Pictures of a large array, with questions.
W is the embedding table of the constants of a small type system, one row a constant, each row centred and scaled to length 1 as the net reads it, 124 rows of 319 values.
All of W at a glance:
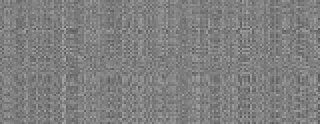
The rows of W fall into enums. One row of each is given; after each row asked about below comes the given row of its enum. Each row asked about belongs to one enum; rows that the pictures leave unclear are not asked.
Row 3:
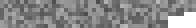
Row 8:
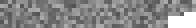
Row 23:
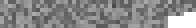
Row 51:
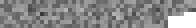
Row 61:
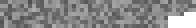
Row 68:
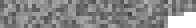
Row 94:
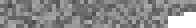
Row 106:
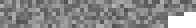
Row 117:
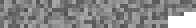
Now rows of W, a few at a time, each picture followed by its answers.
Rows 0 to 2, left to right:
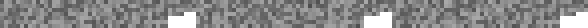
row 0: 117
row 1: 23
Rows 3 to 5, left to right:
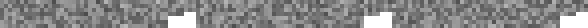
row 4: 68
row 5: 106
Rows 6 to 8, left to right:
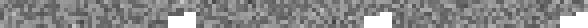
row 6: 3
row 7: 94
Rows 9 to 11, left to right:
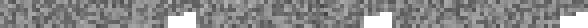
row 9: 23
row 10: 68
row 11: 117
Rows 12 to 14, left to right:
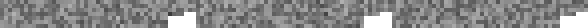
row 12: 3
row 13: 68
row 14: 117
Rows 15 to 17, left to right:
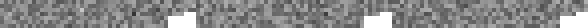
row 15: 51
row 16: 68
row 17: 8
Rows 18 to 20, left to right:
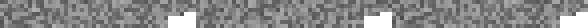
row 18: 61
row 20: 61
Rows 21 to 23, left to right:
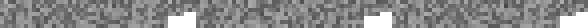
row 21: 23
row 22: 117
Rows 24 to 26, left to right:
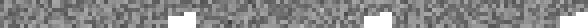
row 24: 117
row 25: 94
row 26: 23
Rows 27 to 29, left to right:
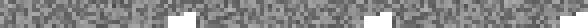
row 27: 23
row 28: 61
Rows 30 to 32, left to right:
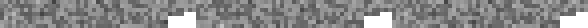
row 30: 3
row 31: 3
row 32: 3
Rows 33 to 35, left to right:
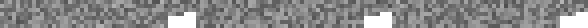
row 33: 106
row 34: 117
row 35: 23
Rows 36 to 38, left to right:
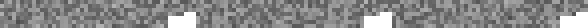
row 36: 106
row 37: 23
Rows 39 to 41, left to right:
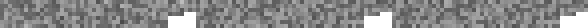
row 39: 3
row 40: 117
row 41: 117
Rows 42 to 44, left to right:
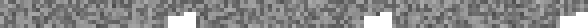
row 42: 23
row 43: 61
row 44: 68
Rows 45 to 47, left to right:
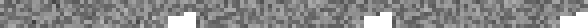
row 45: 94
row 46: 61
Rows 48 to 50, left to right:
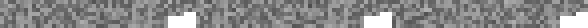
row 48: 23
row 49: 23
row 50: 61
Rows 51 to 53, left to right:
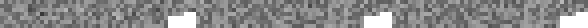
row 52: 23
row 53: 23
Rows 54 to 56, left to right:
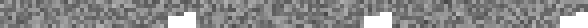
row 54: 106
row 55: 68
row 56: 94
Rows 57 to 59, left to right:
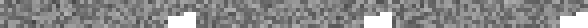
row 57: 94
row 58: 8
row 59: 61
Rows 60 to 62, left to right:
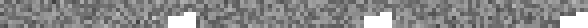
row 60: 94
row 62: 3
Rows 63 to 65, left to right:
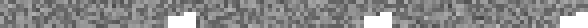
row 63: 23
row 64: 61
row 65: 94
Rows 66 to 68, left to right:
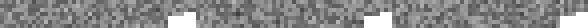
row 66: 51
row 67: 3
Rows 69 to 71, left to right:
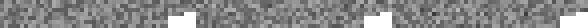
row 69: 117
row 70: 8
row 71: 51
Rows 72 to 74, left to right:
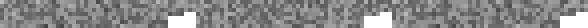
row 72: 3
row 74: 3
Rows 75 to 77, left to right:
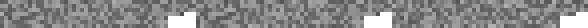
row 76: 61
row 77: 106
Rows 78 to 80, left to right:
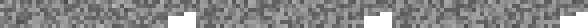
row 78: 106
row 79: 117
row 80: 117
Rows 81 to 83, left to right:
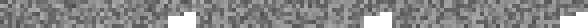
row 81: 8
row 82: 23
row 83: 117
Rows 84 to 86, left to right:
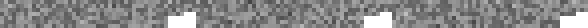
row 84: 23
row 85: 94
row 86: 3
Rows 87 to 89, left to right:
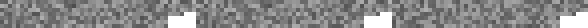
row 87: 8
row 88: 8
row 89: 61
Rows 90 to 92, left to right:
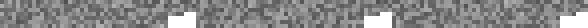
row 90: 106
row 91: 117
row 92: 61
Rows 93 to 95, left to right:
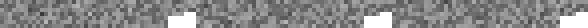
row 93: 51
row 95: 94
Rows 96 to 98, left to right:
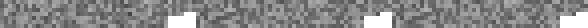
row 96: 68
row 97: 61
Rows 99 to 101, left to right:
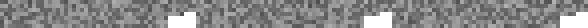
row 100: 23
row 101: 106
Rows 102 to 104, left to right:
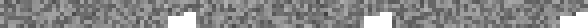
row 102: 94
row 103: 68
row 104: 61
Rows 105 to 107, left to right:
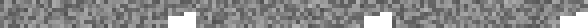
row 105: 117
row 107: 61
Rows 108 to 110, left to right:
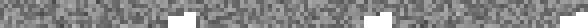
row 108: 3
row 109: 61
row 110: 94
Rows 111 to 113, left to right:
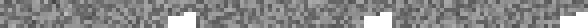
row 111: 94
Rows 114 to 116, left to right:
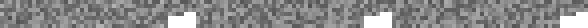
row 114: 106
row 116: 117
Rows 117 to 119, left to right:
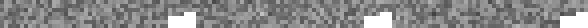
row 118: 94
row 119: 3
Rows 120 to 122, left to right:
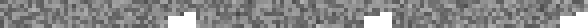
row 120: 61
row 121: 3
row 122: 8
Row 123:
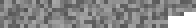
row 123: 117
